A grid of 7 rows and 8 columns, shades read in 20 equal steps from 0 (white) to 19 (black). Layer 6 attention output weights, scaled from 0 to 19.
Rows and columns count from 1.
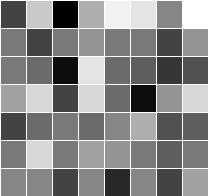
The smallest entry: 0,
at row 1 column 8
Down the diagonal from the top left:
14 14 18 3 9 10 14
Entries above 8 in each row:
3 6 7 3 7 5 7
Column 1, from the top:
14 10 10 7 14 10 9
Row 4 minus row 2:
-3 -11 4 -5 1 8 -6 -5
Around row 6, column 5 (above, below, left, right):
9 16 7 10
